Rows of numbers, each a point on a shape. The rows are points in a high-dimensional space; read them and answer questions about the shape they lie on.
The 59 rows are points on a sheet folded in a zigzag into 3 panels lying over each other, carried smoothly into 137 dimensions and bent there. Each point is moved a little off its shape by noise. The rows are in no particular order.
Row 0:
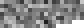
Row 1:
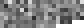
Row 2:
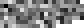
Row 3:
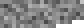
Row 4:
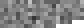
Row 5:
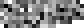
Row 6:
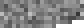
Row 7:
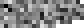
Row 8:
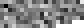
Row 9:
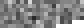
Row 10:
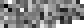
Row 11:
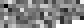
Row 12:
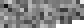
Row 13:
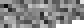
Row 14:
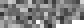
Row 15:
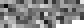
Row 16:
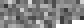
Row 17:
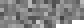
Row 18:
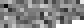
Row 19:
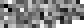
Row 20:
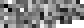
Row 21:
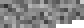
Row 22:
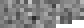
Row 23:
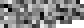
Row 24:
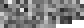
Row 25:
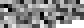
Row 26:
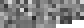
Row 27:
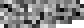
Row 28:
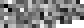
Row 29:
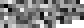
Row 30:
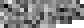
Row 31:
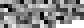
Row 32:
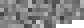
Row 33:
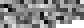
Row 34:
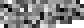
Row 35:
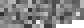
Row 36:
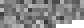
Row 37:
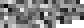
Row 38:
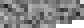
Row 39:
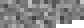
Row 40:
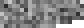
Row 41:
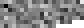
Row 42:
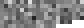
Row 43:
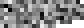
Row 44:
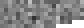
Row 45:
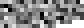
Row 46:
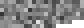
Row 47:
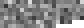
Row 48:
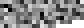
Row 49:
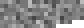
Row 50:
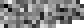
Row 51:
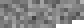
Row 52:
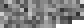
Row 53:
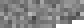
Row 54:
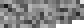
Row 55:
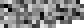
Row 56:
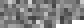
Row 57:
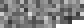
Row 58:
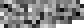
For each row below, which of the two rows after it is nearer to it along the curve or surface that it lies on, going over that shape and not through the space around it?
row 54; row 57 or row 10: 57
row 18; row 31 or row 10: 31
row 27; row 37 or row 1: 1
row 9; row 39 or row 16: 16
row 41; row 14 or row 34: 34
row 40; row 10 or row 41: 41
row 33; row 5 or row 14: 5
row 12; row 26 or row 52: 52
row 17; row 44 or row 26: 44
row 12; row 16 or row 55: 55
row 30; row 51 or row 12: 12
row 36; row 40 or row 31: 31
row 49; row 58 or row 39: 39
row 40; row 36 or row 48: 48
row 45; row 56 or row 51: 51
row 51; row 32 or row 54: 54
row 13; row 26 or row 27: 27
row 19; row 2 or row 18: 2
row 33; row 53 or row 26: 53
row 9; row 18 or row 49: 49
